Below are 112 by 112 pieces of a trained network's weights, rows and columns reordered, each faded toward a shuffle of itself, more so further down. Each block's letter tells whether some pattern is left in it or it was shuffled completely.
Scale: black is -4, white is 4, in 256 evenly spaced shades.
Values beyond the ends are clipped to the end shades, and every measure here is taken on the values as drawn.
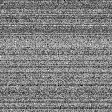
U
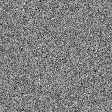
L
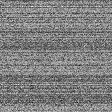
U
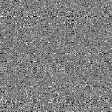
U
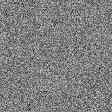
U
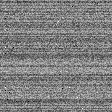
U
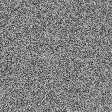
L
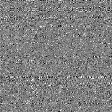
U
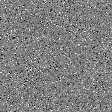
L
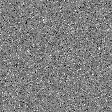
L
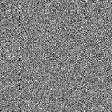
U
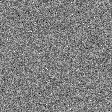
L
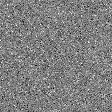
L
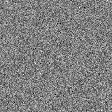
U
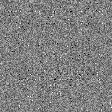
U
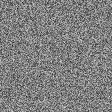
L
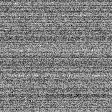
U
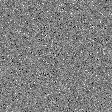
L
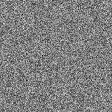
U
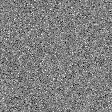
L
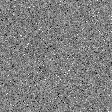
L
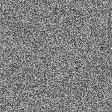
L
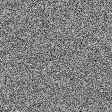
L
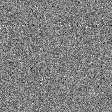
U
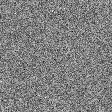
L
